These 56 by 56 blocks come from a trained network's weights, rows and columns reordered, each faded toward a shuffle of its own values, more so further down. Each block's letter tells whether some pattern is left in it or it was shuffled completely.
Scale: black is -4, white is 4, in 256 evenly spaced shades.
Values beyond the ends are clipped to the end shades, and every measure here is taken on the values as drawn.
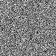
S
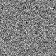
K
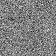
S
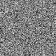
K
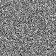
S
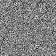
S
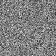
K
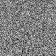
K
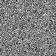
S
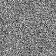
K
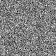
S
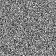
S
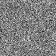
K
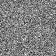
S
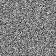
S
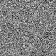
K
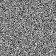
S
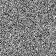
S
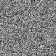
K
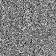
S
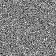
S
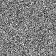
S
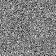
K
